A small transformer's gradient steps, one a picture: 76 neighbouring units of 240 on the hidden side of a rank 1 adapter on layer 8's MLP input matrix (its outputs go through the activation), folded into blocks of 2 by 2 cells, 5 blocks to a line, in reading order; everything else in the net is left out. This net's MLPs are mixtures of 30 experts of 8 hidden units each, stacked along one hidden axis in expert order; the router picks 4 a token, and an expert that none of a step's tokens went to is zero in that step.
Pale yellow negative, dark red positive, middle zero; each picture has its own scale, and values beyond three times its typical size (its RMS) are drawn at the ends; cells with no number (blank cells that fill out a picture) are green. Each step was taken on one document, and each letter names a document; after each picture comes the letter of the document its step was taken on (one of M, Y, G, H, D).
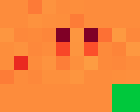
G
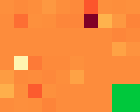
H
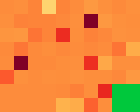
H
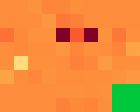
G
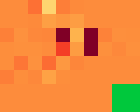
G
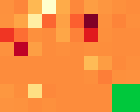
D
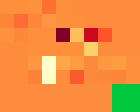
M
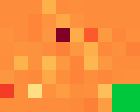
G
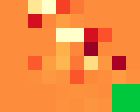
M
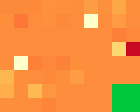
H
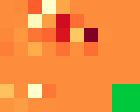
D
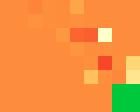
D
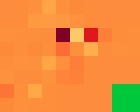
G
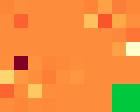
H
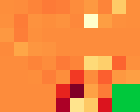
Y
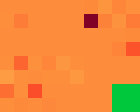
H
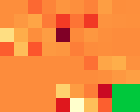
Y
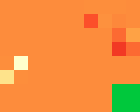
H
